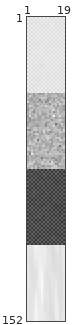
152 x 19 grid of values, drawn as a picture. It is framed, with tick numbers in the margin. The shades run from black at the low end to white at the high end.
The table splits into 4 rows of 1 panel. Panel 1,1: very high, checkered, faint in contrast. Panel 2,1: high, fine-grained. Panel 3,1: low, checkered. Panel 4,1: very high, streaked downward, faint in contrast.
